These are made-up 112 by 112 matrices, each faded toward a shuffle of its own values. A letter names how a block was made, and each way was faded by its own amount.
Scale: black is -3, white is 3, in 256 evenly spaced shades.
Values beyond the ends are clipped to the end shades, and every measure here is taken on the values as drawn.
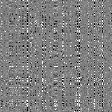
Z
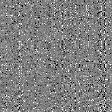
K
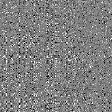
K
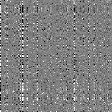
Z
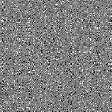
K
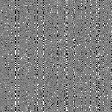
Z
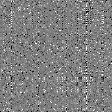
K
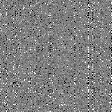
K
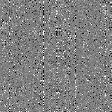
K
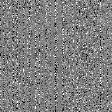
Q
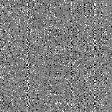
K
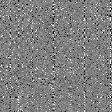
K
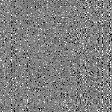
K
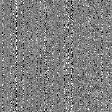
Q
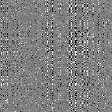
Z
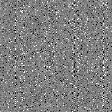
K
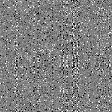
K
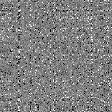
K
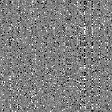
K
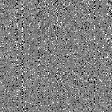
K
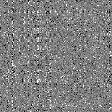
K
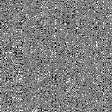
K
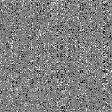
K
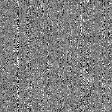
Q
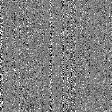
Q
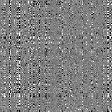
Z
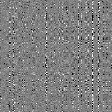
Z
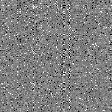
K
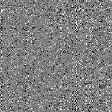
K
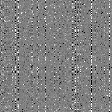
Z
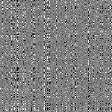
Z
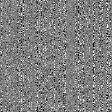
Q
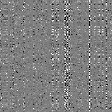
Z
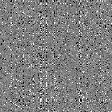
K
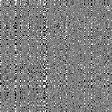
Z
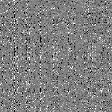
K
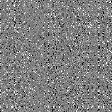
K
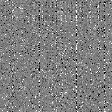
K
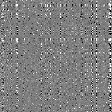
Z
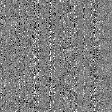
Q
